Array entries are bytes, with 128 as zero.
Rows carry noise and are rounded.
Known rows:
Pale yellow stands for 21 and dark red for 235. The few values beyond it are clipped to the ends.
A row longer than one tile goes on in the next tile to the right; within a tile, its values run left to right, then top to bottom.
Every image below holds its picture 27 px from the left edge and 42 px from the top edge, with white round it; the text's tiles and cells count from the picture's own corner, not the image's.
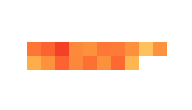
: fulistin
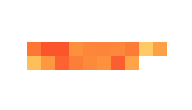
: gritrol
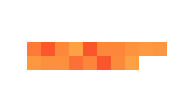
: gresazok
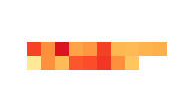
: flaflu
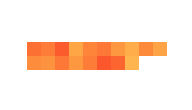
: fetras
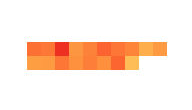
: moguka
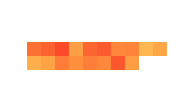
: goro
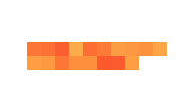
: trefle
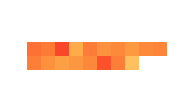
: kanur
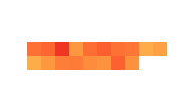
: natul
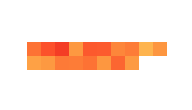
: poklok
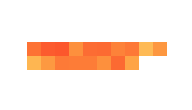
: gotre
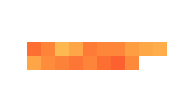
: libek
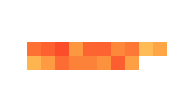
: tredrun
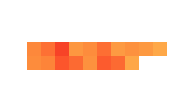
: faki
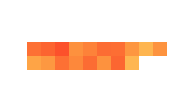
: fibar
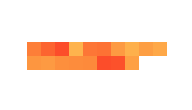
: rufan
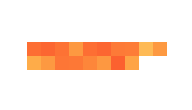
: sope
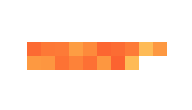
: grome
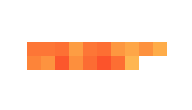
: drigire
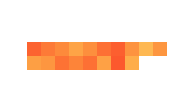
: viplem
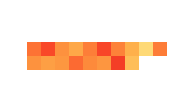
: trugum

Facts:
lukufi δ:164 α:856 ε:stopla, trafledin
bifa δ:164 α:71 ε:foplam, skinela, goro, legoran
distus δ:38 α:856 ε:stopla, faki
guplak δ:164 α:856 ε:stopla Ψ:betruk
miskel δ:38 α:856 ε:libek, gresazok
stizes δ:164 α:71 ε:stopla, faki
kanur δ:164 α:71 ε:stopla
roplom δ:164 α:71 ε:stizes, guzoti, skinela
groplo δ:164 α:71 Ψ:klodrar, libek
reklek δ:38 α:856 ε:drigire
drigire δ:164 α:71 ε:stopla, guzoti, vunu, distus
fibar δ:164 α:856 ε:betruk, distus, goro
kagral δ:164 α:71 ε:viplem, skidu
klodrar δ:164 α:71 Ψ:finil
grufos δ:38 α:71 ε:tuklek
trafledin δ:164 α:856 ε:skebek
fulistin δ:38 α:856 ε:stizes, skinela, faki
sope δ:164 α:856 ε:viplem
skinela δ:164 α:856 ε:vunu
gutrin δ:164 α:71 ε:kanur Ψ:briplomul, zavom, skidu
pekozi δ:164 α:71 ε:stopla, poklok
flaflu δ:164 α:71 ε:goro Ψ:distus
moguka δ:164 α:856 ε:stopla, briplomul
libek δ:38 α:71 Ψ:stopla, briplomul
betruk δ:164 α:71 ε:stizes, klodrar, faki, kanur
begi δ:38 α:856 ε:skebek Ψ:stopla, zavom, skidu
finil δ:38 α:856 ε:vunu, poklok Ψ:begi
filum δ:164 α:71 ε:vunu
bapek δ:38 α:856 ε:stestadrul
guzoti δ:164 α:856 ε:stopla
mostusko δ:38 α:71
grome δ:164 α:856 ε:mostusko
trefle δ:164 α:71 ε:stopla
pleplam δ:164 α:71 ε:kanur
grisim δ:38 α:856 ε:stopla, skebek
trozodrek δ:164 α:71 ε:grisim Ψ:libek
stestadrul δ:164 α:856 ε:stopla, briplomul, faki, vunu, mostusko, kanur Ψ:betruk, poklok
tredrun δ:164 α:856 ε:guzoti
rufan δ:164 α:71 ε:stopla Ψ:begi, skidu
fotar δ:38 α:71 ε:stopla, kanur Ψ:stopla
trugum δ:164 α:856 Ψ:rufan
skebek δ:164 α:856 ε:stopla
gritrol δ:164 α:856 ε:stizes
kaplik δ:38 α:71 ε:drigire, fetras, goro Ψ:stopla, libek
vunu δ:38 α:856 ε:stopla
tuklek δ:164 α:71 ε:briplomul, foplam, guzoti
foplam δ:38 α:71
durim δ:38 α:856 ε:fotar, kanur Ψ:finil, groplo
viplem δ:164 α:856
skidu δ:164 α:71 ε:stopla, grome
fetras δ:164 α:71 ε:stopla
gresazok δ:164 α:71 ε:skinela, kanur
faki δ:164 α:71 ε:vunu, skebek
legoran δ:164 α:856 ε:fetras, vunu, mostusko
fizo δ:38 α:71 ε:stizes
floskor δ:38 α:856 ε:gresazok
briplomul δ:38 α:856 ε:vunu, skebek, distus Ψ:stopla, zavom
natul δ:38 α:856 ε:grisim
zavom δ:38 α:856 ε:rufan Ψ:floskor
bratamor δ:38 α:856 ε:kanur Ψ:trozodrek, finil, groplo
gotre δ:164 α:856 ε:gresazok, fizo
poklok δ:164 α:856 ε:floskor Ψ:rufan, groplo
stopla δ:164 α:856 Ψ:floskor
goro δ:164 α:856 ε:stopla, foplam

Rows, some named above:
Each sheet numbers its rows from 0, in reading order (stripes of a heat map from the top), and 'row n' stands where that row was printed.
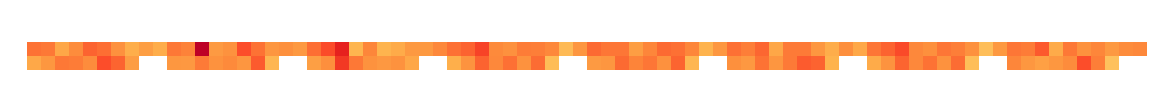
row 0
kaplik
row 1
skebek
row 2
betruk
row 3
fulistin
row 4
grome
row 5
fetras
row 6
fulistin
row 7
kanur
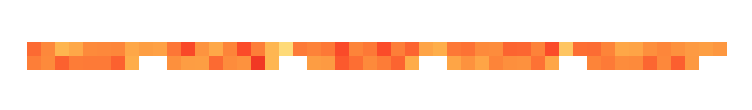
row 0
mostusko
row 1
trugum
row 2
briplomul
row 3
bratamor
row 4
klodrar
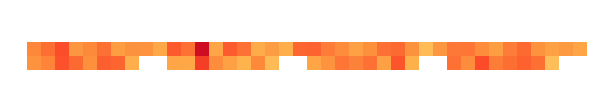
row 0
faki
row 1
guplak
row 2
viplem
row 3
filum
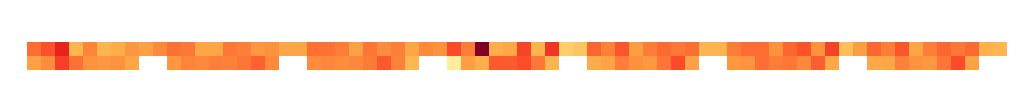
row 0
betruk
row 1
groplo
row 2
pleplam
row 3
distus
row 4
stopla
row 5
finil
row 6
stopla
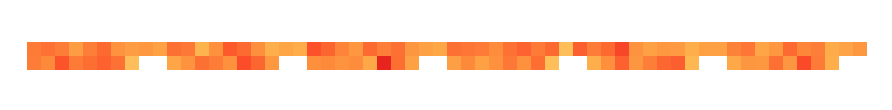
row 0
filum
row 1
kaplik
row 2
fotar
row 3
durim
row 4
stizes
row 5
gutrin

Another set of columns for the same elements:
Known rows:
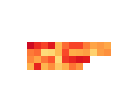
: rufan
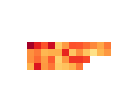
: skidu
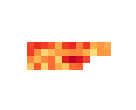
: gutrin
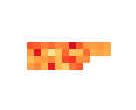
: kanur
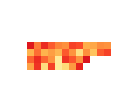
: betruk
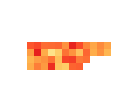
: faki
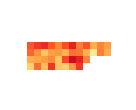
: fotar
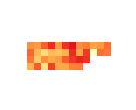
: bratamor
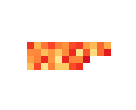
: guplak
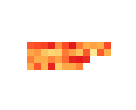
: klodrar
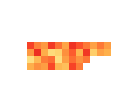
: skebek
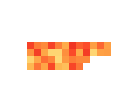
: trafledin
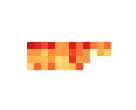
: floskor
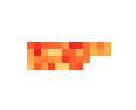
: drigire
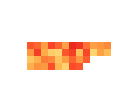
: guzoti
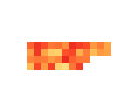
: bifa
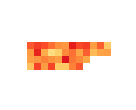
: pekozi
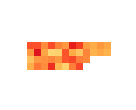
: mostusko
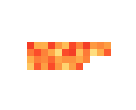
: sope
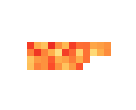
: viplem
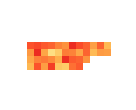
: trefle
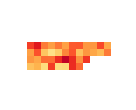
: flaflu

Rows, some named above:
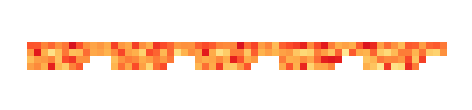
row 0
kanur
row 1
grome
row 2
gresazok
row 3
klodrar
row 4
distus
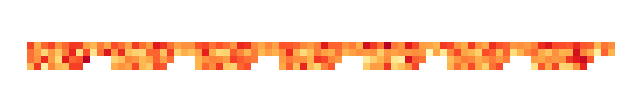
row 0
stestadrul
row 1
vunu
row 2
fetras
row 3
pleplam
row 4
stopla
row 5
grome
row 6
kaplik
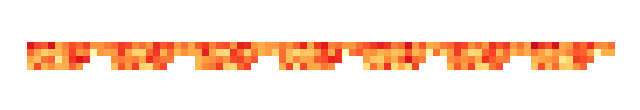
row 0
begi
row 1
roplom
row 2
foplam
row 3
durim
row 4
libek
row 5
roplom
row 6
zavom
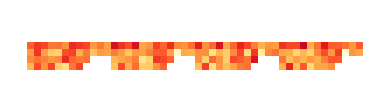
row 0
bifa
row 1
zavom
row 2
poklok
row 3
finil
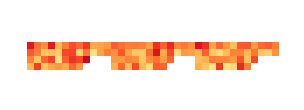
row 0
trugum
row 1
fulistin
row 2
distus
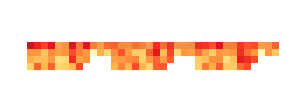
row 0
floskor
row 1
gritrol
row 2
briplomul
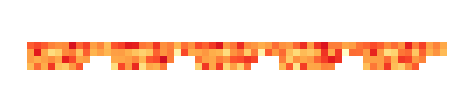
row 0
gresazok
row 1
trozodrek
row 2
groplo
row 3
bratamor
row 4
fizo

